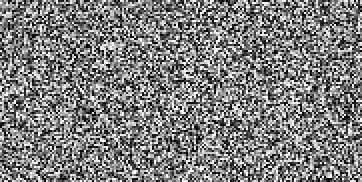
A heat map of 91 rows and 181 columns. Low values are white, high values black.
Overall the values sit about 50% of the way up the scale. The texture is fine-grained noise. No row or column stands out. The histogram is flat. No regular stripes run through it. There is no overall slope. There is no seam.
